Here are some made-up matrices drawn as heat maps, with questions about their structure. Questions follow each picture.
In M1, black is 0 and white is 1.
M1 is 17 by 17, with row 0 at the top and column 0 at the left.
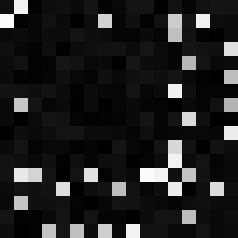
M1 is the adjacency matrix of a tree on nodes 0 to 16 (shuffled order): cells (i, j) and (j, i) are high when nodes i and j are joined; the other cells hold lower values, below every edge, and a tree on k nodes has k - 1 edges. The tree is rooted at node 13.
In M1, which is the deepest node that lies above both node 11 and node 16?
12
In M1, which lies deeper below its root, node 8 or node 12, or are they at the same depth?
the same depth
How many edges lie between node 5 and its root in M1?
5
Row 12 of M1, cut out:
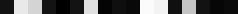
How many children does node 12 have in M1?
5
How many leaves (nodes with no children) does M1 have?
12
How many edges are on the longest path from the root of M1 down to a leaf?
5
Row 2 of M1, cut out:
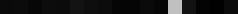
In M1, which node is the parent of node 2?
12
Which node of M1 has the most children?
12
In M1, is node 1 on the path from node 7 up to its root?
yes
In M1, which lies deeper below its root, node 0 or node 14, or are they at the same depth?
the same depth
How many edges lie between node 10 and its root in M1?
2
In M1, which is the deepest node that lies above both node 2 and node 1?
12
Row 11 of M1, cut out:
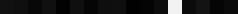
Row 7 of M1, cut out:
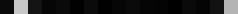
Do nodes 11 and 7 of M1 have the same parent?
no
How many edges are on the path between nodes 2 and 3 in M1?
5
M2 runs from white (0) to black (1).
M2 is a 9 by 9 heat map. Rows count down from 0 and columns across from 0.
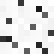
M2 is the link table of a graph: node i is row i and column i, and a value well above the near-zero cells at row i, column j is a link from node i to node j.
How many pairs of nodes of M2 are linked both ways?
2
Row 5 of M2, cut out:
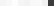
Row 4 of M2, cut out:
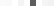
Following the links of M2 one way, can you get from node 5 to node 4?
yes
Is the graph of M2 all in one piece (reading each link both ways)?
yes
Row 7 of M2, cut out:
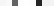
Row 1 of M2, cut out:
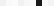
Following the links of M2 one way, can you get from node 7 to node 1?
yes
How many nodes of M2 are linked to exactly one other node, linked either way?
1
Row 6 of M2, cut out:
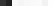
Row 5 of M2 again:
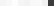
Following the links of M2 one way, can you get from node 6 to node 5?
no
